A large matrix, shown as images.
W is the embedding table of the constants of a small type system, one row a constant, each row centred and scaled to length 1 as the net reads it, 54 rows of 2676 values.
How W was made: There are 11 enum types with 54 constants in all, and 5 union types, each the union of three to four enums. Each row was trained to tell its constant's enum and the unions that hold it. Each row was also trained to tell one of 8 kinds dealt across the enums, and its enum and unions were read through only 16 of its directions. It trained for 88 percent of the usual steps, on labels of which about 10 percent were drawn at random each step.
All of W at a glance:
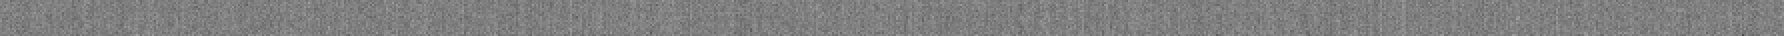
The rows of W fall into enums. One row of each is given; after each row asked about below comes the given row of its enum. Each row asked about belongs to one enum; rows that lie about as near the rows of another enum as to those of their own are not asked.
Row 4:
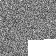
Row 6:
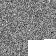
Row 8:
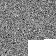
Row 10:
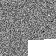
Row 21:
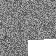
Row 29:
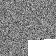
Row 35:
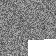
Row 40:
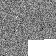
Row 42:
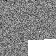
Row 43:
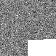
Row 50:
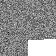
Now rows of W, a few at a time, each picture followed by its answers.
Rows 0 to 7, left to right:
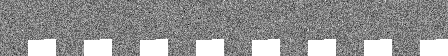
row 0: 10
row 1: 21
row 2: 50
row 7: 21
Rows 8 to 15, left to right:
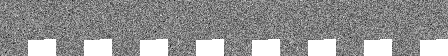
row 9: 4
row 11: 42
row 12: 50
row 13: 43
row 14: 50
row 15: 6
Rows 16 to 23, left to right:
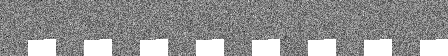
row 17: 50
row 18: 10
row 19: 21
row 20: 29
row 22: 4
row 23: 42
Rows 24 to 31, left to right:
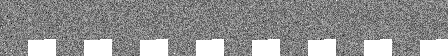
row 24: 40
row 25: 40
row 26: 4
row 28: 42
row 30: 50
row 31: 42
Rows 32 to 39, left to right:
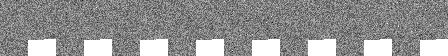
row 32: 4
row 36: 10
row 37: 21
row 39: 42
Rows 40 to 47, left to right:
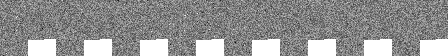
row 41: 10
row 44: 10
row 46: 8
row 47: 43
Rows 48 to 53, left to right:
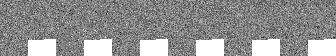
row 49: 4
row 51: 21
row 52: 8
